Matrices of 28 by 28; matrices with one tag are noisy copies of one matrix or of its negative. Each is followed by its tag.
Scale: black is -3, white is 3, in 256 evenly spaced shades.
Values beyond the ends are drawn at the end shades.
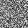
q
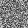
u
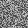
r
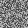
u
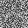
u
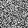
r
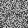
u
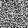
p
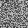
p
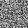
p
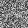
u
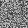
p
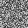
u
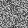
r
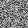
r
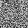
p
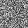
q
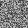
p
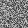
q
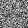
u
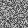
q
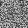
p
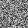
r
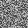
r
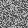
r
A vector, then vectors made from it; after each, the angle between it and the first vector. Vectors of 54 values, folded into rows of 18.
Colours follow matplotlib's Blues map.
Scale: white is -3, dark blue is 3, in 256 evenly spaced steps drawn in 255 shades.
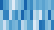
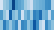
nearly opposite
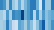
partly aligned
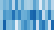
orthogonal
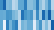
partly aligned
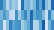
partly aligned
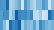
partly aligned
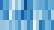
nearly parallel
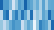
nearly parallel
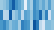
nearly opposite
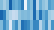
partly opposed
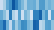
nearly opposite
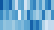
orthogonal
